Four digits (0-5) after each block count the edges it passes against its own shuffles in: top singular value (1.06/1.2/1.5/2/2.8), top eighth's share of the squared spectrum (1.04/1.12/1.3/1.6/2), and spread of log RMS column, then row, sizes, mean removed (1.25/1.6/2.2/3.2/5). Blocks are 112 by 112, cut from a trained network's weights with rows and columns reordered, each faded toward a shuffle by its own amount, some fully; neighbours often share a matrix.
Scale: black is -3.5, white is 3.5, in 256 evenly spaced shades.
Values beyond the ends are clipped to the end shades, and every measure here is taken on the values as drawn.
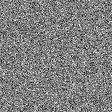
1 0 0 0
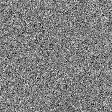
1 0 0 0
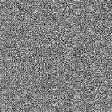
4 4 2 2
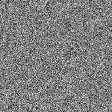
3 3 1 0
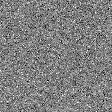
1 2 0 0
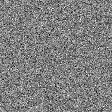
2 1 0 0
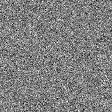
2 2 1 0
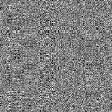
4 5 3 2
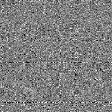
3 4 2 3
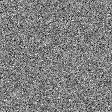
0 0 0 0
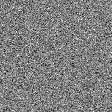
2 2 0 0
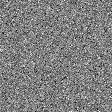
1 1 0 0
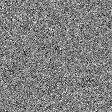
0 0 0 0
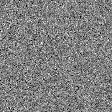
1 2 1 0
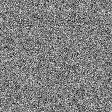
0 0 0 0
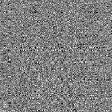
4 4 2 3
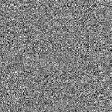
3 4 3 3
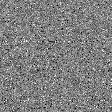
2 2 0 1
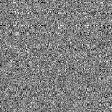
3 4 2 3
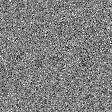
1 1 0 0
